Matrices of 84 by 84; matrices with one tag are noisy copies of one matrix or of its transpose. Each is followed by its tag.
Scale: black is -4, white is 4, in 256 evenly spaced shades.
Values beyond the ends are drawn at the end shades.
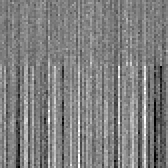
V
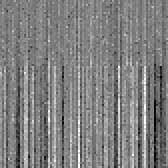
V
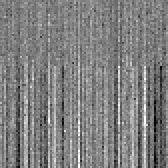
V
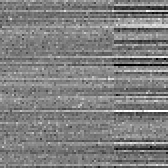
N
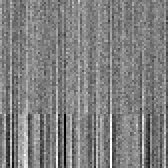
N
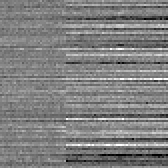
V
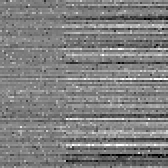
V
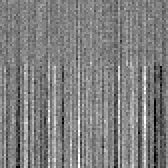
V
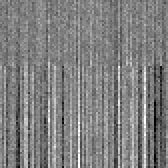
V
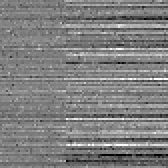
V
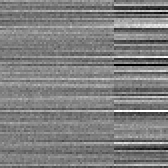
N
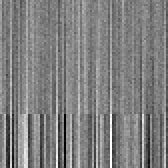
N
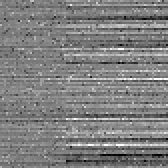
V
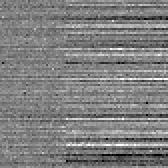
V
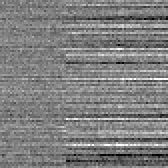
V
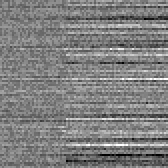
V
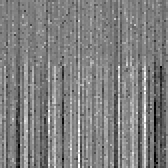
V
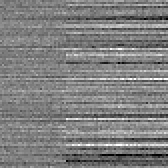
V
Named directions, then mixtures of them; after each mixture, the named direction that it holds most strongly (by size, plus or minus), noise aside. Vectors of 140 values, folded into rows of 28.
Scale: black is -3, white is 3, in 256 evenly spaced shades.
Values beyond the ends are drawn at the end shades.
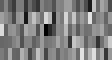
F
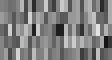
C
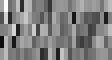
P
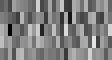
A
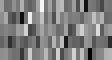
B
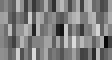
C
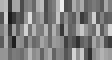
B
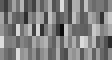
C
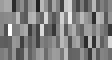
A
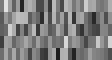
B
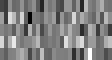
B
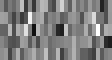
C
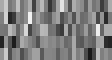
P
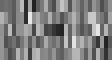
C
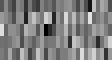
F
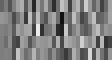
C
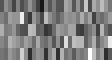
B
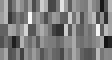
C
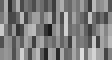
F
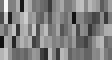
P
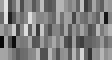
P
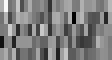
P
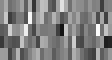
C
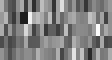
B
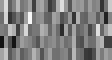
P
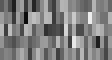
F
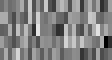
C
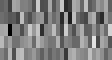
A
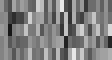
B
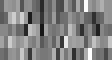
B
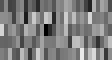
F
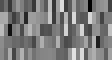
A
